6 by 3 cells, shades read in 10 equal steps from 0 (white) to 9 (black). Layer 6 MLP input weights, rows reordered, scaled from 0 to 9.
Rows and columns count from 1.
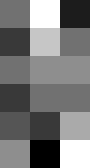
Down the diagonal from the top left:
5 2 4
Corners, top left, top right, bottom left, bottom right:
5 8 4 0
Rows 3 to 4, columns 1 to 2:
5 4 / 7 5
